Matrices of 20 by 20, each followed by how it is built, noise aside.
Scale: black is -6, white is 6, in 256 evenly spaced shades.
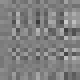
low rank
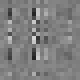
low rank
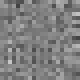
low rank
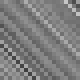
Toeplitz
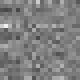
low rank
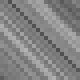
Toeplitz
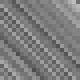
Toeplitz
